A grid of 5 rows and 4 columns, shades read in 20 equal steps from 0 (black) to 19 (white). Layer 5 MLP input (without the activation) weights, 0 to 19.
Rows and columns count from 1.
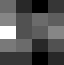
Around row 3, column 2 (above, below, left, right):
6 8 19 7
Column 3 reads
0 8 7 3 0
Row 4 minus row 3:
-10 2 -4 -4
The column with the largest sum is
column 1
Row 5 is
4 4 0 3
